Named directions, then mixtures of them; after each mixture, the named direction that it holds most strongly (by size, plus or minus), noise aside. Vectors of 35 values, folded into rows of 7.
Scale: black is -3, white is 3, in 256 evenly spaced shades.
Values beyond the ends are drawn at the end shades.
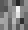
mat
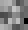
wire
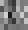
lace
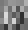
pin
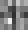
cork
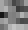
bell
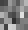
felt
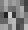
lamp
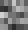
bell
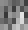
pin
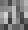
pin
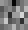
lace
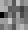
cork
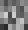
lamp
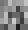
pin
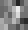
mat
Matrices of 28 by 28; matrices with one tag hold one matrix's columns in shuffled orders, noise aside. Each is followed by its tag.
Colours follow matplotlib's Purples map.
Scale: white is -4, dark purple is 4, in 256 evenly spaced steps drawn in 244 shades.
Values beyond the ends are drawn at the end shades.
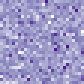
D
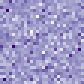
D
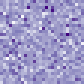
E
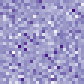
D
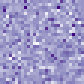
E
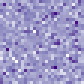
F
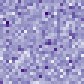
F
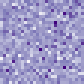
F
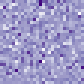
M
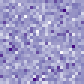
D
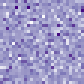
E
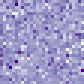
M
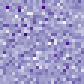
E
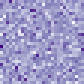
D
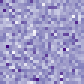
D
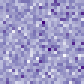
F
